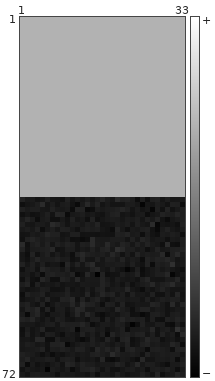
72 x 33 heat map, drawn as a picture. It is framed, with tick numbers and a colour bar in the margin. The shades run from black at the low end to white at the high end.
It is made of 2 by 1 panels. Panel 1,1: high, flat. Panel 2,1: very low, fine-grained, faint in contrast.
